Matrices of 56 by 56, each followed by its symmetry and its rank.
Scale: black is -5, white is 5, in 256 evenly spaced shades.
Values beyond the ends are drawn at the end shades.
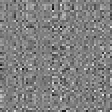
neither, rank five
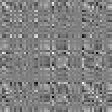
symmetric, rank three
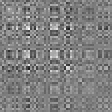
symmetric, rank three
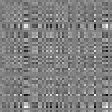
symmetric, rank two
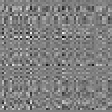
neither, rank three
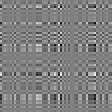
neither, rank one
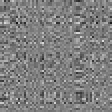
neither, rank five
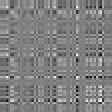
symmetric, rank two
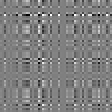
neither, rank one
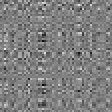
neither, rank three
